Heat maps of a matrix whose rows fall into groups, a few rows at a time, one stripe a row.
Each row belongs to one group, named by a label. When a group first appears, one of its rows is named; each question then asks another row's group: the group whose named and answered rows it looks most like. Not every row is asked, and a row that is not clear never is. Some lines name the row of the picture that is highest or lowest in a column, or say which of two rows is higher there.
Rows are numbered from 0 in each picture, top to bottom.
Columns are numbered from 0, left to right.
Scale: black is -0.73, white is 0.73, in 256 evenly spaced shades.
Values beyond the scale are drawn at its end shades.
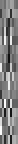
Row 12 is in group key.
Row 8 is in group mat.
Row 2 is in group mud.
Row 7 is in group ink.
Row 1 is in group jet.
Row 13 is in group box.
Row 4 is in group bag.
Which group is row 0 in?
mat
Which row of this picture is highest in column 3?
8
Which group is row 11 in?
bag
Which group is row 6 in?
mud
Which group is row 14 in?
ink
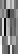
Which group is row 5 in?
ink
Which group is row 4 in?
box
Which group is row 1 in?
mud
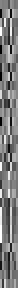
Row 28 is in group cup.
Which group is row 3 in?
ink
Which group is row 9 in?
mud
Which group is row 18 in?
ink
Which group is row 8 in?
jet
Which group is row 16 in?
mud
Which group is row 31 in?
bag
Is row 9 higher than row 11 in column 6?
No
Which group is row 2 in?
bag
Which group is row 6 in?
mat
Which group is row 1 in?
jet
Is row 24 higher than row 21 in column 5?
Yes
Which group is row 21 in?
box
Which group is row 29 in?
cup
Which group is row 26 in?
ink
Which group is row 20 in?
jet
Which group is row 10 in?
box
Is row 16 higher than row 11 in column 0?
Yes
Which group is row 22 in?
cup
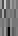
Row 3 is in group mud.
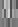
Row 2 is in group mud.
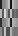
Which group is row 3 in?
bag
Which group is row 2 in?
jet
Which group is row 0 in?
jet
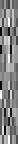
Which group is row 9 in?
jet
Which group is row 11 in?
bag
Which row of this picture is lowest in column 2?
14
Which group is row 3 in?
cup
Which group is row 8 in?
box
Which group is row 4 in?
box
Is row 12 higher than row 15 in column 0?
No
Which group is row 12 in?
key
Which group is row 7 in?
mat
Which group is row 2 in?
box
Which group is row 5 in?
jet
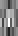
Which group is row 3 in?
mud
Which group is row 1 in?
mat
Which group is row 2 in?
box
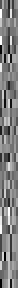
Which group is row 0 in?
cup
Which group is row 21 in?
bag
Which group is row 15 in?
bag
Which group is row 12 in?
jet
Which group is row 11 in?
key
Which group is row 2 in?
box
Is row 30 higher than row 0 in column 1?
No
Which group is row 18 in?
mat
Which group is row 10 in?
key
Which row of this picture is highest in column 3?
28
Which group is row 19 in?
mud
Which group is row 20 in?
box
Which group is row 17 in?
cup
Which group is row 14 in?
cup
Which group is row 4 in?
ink
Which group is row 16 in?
box
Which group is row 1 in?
ink
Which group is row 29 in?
box
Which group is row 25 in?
ink
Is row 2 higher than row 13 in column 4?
No
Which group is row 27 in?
jet
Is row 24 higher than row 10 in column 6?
Yes
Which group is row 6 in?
key
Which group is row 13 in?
box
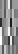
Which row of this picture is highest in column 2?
5
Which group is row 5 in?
bag
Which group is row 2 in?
jet
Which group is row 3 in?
box
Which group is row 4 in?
ink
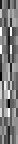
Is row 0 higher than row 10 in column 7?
No
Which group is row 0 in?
cup
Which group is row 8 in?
jet
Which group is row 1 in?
box
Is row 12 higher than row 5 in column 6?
Yes
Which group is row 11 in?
mud
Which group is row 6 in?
cup
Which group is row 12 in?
box
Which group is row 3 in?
ink
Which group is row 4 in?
mud
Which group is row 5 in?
ink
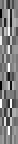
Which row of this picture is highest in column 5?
11
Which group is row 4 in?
ink
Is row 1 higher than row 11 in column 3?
Yes
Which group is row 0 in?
mud
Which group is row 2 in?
key
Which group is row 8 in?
mud
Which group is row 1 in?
jet
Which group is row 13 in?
bag
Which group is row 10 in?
key
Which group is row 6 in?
bag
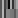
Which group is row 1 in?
key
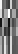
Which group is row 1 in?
box
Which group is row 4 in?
bag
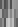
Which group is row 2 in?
mat
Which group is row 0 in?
key
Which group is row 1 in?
box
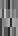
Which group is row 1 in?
bag
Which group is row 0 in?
mud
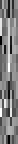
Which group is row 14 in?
mat
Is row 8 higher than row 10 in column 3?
Yes
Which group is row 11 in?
bag
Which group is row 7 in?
mat
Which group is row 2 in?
box
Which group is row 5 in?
key
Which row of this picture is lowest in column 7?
12
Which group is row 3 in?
box
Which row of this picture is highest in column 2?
11
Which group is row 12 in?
ink
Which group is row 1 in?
mud
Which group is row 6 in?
mat
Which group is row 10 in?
cup
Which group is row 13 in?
jet
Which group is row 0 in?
cup
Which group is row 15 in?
mud
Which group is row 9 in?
mud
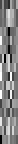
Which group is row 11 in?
jet
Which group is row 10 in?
ink
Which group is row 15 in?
jet
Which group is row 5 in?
mud
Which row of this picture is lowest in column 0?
15
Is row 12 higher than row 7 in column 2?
Yes
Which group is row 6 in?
key
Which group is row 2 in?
mat
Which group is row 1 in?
mat
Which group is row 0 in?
cup
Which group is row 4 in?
ink
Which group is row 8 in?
ink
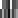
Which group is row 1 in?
cup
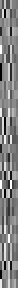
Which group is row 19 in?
key
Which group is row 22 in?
mud
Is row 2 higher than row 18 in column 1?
Yes
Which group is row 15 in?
bag
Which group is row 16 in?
jet
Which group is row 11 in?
box
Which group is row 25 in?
bag
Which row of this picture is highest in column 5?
20
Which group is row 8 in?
jet
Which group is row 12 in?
box
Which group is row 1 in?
key
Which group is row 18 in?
bag
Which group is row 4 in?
box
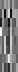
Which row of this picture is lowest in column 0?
2
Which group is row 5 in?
bag
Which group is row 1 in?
key
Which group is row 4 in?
bag
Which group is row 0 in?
box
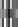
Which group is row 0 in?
bag
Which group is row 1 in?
mud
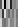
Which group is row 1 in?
bag
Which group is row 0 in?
key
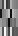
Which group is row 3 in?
bag
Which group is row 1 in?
jet
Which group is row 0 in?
bag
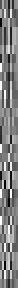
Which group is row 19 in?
jet
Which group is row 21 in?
ink
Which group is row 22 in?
mud
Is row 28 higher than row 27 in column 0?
No
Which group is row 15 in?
jet
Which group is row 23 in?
key
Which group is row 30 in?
bag
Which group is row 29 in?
key
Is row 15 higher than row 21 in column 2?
Yes
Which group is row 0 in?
cup
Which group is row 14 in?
jet
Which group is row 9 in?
ink
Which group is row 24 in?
ink
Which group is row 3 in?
key
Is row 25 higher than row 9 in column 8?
No
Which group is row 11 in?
bag
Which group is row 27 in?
bag
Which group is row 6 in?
cup
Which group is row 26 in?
mat
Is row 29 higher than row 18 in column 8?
Yes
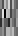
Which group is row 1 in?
key
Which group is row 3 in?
mat
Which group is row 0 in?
box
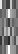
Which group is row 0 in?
ink
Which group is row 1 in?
mat
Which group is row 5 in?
mat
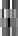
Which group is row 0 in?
ink
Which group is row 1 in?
bag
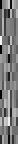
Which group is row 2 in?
key
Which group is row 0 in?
jet
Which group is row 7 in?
box
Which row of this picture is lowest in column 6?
15
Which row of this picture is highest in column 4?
13
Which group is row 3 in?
key
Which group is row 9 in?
bag
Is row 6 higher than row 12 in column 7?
No
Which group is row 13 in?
box
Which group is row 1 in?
cup
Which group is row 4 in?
ink
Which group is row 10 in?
jet
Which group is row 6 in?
mud
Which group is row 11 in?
box
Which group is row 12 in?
key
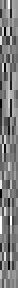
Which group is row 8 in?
key
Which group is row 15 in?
bag
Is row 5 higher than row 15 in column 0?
No
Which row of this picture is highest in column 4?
0
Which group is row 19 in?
bag
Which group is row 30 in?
box
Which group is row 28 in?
bag
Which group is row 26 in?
mud
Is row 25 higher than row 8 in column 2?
Yes
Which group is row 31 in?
bag
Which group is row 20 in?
ink
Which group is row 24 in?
ink
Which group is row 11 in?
jet
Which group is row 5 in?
jet
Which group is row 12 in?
jet
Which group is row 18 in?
mat
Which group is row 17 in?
key
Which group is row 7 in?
key
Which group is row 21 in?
jet
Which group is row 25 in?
ink
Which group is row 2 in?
box
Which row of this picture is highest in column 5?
24
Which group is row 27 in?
cup
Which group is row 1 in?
jet
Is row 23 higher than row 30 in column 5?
Yes
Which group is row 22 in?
cup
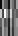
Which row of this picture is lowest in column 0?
0
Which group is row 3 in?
cup
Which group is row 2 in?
cup
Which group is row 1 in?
bag
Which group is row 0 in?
cup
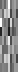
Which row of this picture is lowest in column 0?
3
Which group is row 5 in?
box
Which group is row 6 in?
box
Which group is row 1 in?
box
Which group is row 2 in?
ink
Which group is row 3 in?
cup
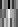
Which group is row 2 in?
box
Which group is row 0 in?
cup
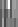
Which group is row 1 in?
key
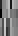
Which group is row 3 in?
bag
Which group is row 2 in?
bag
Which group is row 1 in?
jet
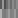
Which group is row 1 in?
box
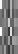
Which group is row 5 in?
mud
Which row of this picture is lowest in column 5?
4
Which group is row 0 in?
ink
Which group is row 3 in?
ink
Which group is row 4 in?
key
